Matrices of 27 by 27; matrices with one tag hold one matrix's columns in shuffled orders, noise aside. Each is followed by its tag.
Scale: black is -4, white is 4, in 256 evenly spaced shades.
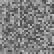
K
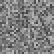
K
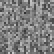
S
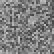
K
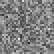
K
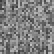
S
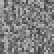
S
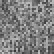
S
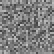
K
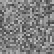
K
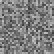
K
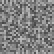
K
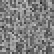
S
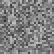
K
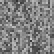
S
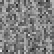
S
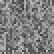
S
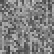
S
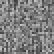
S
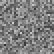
K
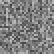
K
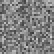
K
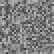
K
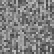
S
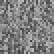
S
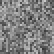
S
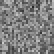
S
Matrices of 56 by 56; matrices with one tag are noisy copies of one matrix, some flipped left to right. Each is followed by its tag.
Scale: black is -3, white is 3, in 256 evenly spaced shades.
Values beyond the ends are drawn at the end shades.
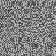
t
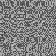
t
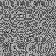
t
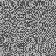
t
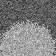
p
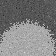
p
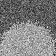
p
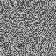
t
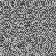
t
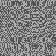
t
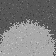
p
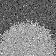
p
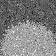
p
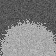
p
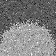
p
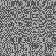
t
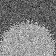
p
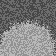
p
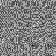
t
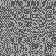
t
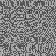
t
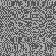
t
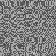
t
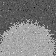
p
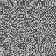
t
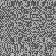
t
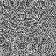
t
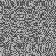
t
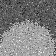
p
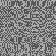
t
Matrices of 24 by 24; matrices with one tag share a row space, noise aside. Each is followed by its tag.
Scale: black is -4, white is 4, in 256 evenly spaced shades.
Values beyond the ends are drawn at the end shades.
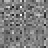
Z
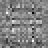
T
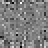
Z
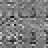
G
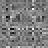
T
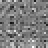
G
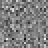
Z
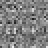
G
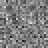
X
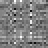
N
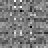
N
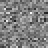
X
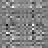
T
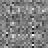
T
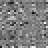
G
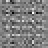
T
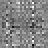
T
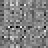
Z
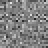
X
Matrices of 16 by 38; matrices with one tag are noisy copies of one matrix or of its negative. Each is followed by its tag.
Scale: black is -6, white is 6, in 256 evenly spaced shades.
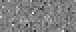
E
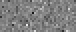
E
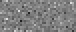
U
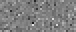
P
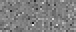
P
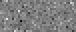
U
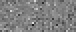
P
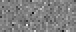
E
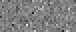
E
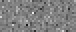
E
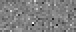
P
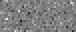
U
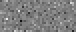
U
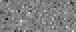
U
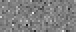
E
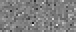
P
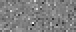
P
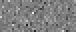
E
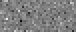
U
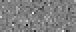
E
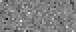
U
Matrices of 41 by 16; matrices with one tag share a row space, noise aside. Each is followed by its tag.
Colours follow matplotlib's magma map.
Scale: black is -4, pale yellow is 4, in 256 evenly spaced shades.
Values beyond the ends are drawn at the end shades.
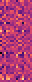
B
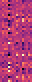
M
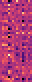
M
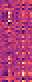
M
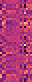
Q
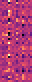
M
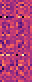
B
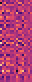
B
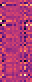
Q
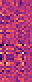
B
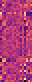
Q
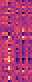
M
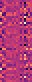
Q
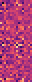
B
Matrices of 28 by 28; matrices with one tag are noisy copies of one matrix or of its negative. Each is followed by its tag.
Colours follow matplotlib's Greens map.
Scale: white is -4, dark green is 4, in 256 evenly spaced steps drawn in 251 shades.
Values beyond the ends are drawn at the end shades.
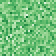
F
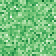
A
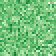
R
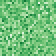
F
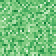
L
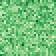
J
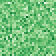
F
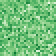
R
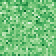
J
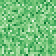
L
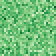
L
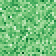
A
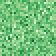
F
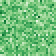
J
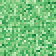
R
